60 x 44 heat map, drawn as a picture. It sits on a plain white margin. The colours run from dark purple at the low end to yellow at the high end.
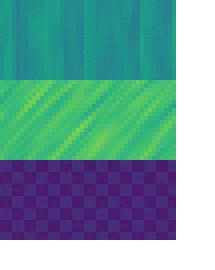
It is made of 3 by 1 panels. Panel 1,1: middling, streaked downward, faint in contrast. Panel 2,1: high, slanting up to the right, faint in contrast. Panel 3,1: very low, checkered, faint in contrast.
